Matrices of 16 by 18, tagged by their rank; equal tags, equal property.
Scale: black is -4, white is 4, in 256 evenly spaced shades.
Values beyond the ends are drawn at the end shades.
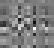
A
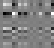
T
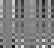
T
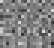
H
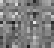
H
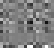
A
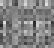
A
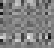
A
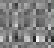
A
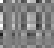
T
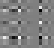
T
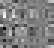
H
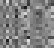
H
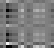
T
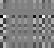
T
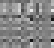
A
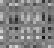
A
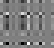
T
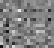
H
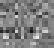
H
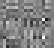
H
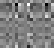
A
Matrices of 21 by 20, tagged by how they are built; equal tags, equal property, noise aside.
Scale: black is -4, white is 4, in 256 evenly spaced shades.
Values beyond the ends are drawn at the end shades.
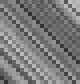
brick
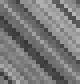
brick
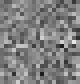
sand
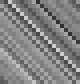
brick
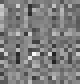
sand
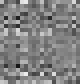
sand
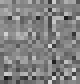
sand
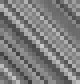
brick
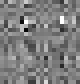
sand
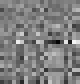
sand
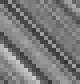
brick
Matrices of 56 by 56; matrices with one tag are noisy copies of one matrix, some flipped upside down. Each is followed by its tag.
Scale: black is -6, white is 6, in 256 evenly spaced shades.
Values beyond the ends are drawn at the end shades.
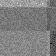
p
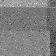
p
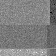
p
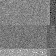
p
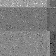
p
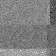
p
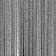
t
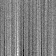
t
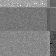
p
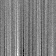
t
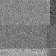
p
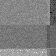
p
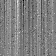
t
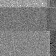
p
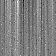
t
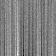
t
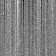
t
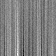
t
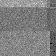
p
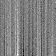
t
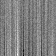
t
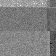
p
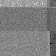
p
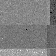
p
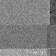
p
